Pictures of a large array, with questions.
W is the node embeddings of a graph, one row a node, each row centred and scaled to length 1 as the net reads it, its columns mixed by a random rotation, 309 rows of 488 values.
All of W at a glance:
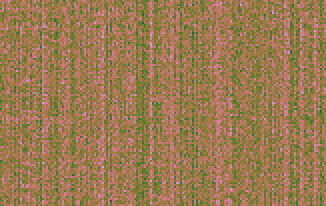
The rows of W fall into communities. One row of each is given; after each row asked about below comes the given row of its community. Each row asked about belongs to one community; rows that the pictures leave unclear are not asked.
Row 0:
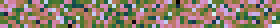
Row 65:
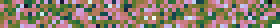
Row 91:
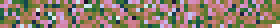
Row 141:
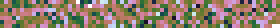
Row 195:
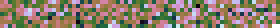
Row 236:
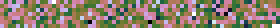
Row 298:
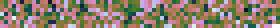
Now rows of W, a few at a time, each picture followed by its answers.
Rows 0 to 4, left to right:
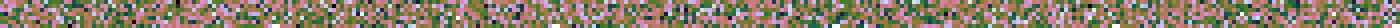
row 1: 195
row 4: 0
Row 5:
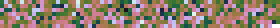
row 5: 141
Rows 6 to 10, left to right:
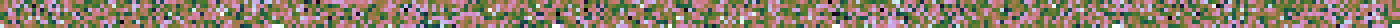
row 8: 65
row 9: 236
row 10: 195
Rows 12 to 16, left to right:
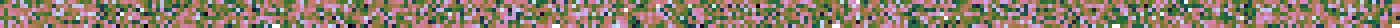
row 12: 0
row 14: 236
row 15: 236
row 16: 65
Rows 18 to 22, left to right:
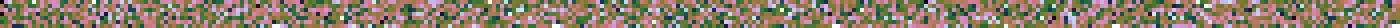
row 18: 141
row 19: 298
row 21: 141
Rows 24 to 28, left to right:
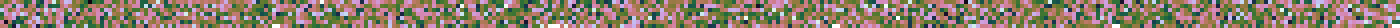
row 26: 298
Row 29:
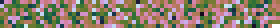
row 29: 141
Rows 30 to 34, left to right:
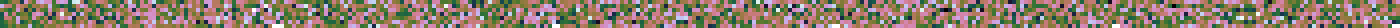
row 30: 91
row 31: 298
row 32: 195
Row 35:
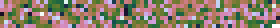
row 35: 65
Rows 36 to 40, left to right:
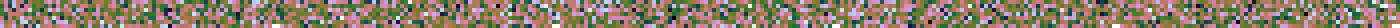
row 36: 195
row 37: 91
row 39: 236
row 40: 195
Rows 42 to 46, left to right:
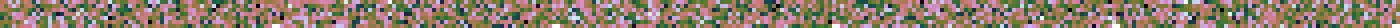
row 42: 236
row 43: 236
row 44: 236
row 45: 298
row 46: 91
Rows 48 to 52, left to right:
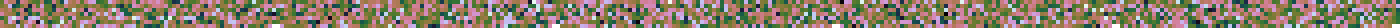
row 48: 298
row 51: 65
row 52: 65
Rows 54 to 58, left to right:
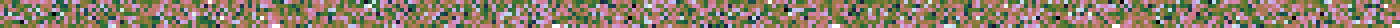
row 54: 195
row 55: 141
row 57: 298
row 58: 91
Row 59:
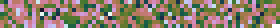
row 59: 236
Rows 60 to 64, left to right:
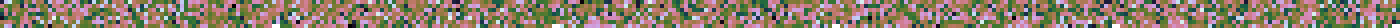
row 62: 298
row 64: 236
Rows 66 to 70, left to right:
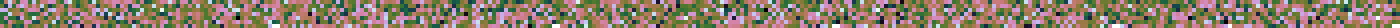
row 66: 0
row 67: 141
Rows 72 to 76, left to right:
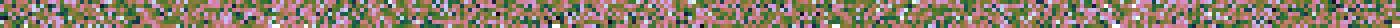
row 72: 0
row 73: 236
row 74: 141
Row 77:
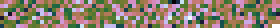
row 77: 91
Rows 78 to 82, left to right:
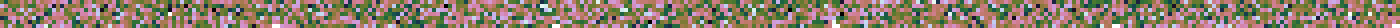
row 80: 236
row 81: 141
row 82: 298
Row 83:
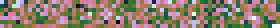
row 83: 236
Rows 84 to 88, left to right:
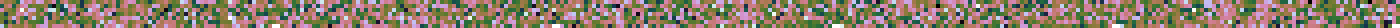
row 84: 195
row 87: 0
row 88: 298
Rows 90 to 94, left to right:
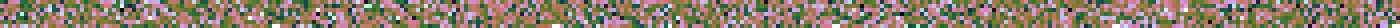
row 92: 65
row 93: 236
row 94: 236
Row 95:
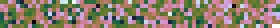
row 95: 91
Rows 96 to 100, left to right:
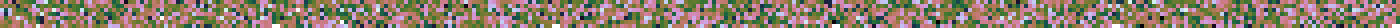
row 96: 65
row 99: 65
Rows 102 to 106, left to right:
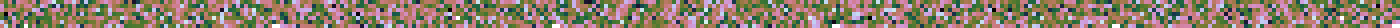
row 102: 195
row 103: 195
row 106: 236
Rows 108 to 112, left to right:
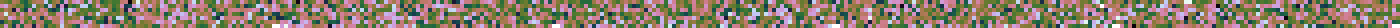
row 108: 65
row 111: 195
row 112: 0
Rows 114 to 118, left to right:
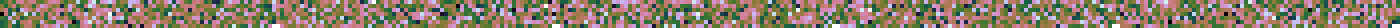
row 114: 141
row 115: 298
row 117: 195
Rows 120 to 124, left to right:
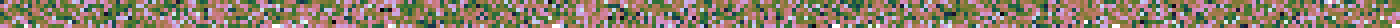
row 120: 65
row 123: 65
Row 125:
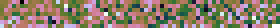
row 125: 298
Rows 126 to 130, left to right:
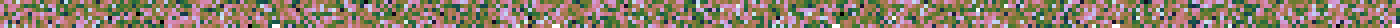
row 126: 236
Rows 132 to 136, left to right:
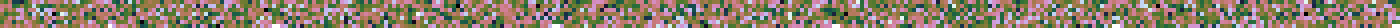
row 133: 0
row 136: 195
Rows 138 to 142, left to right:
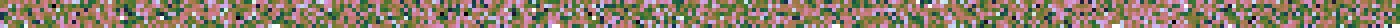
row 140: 65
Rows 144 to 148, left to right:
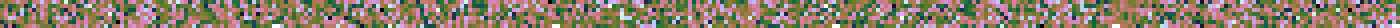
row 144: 141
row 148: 195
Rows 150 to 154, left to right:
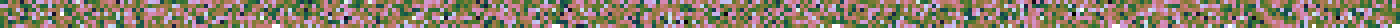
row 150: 91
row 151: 298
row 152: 141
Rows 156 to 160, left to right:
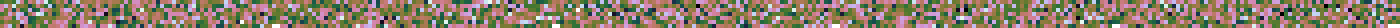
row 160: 195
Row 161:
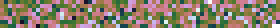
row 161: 91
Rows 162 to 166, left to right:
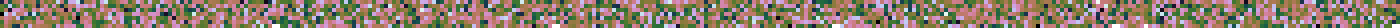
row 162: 141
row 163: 65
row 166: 65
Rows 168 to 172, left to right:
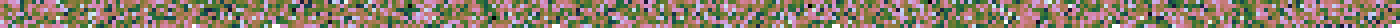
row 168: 236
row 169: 298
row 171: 91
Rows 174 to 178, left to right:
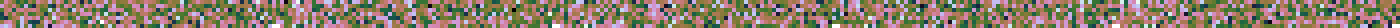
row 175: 236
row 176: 236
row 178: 236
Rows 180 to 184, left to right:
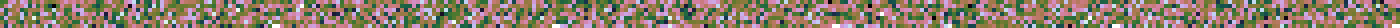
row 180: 0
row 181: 65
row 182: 298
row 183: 65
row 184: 0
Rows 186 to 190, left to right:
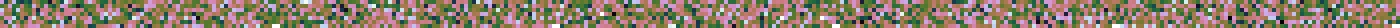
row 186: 298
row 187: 195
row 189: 91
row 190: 236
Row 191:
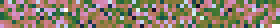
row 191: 236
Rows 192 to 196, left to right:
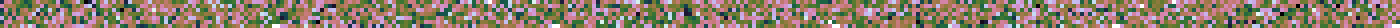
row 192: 91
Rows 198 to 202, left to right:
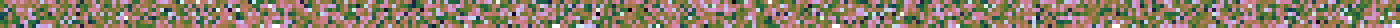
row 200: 91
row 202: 195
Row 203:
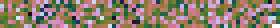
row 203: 65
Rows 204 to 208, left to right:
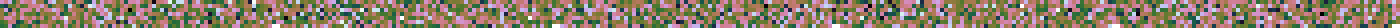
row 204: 141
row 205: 236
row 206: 195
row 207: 298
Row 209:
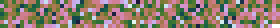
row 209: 141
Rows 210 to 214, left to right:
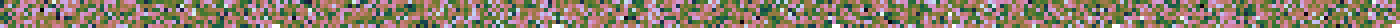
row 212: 298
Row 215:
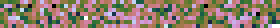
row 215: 141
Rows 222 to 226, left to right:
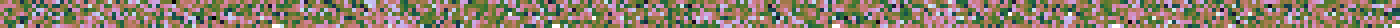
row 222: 91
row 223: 298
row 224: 0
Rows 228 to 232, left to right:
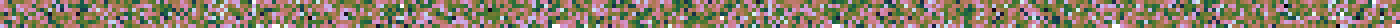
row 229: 236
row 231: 298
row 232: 195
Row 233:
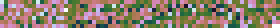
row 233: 236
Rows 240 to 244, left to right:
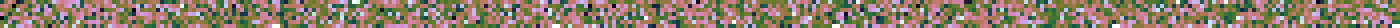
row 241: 91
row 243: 236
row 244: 65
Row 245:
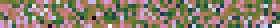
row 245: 65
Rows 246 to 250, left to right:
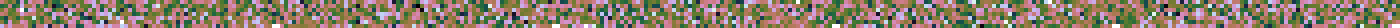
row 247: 298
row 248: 91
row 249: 91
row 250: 91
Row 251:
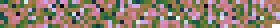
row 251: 195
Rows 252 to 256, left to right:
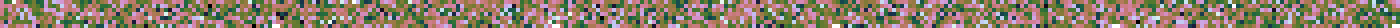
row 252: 0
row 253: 91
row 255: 141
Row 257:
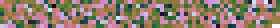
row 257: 195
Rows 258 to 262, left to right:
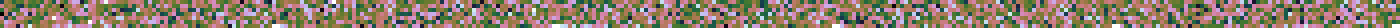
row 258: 141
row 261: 91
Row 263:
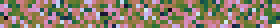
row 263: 65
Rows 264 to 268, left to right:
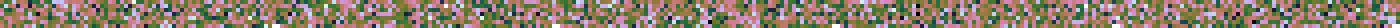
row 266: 236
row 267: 195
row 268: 0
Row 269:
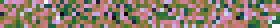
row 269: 0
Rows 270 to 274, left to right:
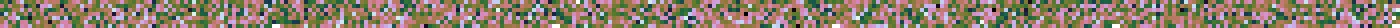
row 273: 141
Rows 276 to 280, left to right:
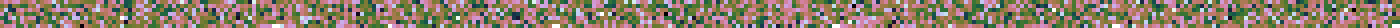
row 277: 195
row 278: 65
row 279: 298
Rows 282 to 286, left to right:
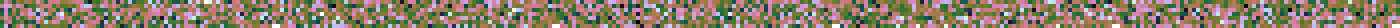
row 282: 91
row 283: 65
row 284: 195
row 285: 91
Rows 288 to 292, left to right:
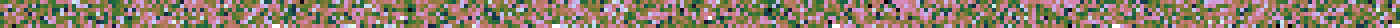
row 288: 65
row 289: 298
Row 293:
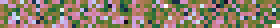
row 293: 236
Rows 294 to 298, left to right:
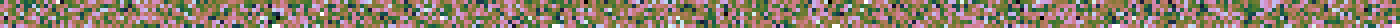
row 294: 65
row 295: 65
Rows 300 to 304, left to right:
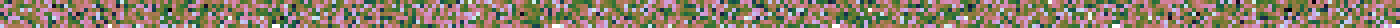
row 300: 195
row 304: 195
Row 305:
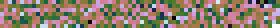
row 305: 236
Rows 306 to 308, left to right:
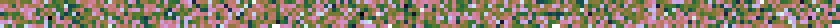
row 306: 195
